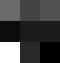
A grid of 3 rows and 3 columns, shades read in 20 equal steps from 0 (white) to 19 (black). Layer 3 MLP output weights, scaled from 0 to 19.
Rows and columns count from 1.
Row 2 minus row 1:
7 3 4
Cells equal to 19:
1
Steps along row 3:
up up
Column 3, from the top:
13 17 19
